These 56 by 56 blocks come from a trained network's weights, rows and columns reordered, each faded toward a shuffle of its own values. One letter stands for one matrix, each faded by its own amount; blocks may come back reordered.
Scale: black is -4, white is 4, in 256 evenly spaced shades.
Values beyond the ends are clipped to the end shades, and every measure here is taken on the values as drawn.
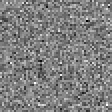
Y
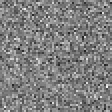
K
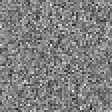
K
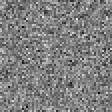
K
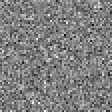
Y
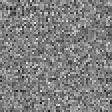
K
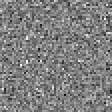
Y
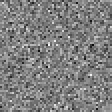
Y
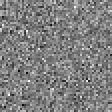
Y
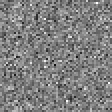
Y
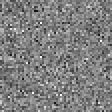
Y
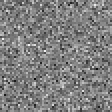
K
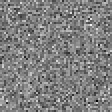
K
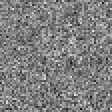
Y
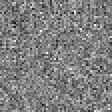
Y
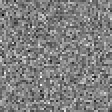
K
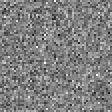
Y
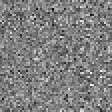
Y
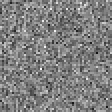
K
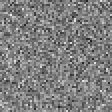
K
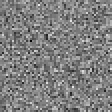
K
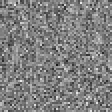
K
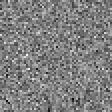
K
